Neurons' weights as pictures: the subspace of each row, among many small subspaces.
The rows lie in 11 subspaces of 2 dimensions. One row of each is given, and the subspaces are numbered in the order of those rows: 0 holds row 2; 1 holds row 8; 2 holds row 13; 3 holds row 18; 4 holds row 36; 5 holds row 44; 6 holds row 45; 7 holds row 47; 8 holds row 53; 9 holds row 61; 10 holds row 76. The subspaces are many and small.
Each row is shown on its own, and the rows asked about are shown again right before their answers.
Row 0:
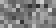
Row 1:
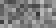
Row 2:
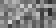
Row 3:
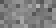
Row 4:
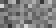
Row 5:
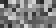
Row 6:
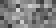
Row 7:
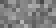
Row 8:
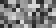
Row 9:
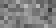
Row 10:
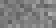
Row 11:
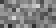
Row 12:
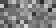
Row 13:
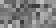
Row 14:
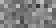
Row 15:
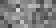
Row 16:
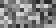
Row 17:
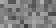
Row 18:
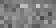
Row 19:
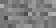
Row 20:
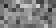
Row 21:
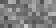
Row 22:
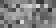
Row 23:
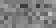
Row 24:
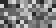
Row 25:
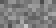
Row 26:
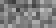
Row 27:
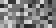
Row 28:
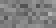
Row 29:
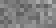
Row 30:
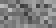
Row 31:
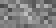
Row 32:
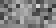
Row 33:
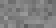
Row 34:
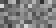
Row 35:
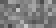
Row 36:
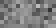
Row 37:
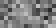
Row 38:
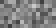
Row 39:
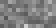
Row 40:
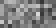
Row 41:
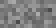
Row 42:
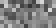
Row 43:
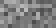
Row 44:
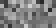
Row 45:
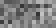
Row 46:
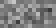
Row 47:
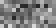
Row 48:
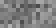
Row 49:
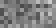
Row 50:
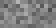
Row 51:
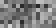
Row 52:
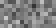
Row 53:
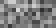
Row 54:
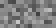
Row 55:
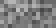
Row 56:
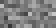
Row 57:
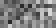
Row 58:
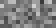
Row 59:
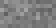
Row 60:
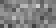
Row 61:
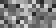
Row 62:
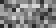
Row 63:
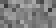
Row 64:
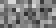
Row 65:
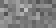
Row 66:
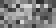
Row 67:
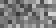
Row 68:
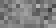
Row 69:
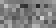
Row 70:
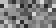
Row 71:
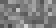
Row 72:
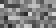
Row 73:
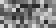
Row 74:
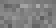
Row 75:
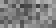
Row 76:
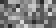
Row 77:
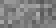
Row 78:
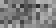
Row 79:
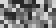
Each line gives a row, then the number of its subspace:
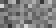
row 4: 9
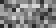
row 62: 7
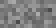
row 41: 0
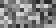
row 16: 6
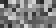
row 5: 5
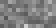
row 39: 10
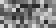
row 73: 7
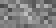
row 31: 7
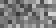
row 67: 0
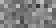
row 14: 4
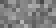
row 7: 1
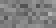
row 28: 3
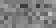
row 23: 3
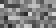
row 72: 3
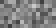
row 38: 2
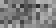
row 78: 2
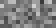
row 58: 6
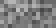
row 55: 8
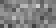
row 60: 7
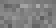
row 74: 3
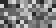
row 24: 9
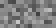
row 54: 0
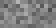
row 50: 9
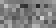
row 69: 3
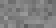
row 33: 10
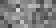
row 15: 10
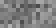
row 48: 2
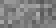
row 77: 6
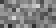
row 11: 7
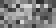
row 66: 1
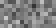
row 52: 2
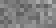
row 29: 6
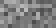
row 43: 8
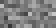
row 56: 3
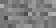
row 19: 3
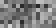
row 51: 2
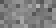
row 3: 4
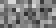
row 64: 8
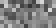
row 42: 5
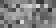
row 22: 1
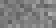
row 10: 0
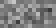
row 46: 0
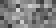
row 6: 10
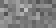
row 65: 8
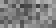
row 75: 2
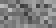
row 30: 7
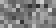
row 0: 1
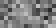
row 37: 4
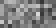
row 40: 6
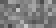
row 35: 10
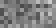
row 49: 6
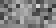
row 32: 4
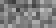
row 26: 8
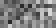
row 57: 0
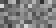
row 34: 9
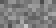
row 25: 4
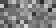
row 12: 9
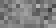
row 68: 4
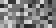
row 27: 9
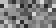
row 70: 9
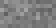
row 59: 8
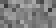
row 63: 5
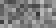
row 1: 6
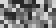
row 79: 5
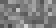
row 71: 10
